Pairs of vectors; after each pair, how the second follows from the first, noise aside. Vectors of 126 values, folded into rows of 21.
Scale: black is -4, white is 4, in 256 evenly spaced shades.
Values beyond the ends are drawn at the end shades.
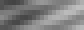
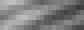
negated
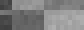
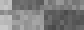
negated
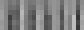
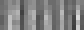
negated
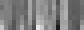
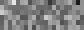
shuffled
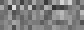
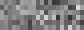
shuffled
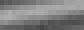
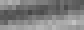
negated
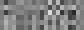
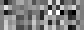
scaled up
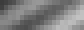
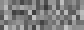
shuffled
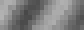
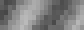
negated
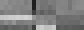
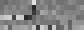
sign-scrambled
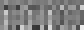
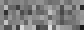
sign-scrambled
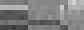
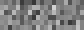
shuffled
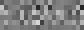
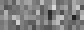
shuffled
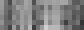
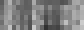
negated
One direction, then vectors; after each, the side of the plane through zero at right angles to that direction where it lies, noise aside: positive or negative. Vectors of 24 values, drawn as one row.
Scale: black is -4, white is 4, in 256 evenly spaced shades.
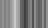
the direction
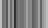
negative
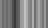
negative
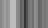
positive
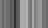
negative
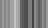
positive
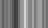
negative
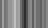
positive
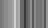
positive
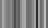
negative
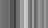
negative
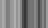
positive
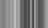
positive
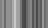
positive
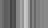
negative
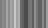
positive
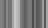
positive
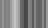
positive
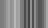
positive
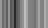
negative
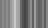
positive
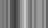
negative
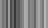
negative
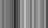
negative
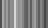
positive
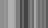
positive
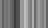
negative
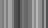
negative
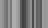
positive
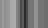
positive
